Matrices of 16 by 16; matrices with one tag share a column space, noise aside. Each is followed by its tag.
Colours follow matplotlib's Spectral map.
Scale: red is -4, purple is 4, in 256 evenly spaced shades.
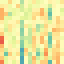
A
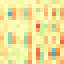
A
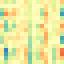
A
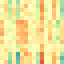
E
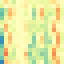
A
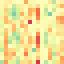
A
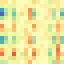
A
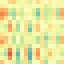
A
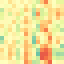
A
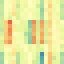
E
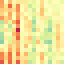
E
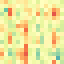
A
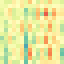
A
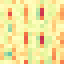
A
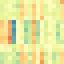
E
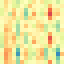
A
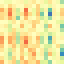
A
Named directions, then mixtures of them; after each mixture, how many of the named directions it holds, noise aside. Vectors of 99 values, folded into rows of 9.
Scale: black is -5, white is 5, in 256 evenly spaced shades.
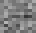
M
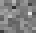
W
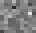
one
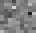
one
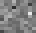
one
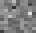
one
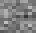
two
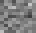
two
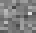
two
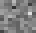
one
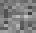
two
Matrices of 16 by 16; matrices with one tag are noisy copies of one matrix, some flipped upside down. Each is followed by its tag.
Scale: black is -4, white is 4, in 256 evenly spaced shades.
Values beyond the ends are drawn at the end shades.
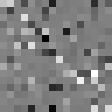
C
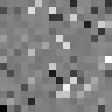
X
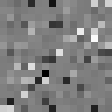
C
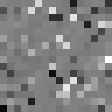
X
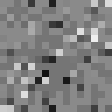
C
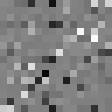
C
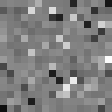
X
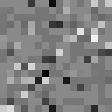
C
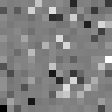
X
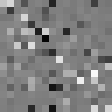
C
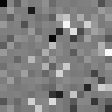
X
